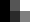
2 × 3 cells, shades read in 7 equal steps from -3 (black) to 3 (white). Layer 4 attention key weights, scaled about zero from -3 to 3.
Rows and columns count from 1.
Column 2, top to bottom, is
-1 -2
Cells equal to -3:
2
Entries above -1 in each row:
1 1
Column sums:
-6 -3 3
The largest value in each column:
-3 -1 3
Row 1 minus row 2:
0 1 3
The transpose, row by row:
-3 -3 / -1 -2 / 3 0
